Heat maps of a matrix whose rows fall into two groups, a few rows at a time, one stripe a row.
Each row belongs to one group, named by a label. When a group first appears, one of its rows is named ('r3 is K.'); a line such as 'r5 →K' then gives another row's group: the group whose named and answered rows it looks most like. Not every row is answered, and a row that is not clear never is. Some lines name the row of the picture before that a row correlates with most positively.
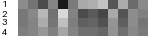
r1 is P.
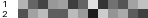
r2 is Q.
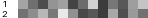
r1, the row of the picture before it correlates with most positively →1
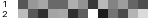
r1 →Q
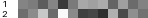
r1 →P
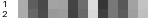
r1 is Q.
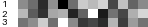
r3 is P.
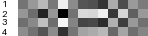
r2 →P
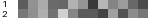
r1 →Q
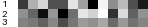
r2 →P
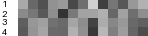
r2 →P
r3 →Q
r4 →Q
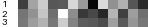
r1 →Q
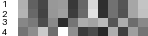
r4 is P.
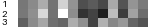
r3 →Q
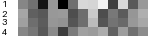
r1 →P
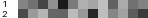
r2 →Q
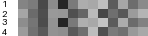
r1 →P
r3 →P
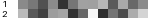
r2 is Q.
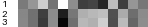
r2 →P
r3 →P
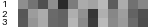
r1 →P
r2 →Q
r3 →Q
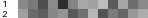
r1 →P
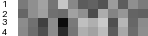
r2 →Q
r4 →P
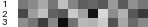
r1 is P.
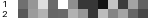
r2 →Q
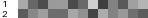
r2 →Q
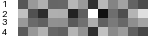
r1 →Q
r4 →Q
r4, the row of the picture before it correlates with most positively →2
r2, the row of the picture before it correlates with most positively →1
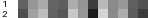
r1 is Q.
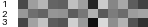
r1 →Q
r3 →Q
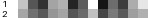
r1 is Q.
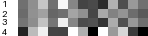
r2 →Q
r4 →Q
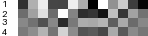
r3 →P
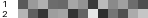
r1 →Q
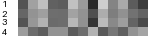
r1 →Q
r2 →Q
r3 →Q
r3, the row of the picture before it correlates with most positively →1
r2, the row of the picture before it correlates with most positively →1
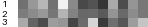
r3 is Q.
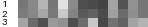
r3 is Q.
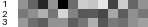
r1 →P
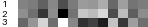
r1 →P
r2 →P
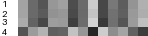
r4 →Q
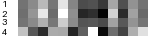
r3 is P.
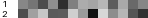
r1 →P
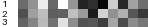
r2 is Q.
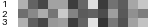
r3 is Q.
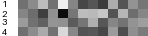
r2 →P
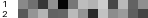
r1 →P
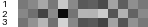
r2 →P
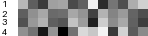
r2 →Q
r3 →Q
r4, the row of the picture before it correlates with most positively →2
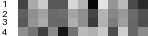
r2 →Q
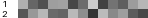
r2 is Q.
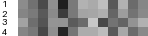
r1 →P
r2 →P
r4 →P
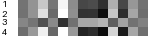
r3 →P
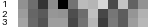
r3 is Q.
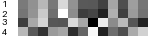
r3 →Q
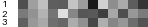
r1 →Q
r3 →Q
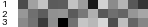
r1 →Q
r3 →P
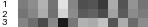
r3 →P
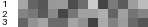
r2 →P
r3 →Q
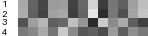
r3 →Q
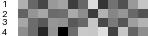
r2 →Q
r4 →P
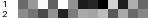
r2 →P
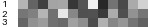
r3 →Q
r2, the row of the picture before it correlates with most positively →1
